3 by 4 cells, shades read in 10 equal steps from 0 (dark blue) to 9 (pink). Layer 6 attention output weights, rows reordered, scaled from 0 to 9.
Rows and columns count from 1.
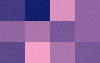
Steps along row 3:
up down down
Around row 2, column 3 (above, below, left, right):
8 6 6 5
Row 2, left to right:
5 6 4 5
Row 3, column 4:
4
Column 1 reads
2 5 3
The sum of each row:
15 20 22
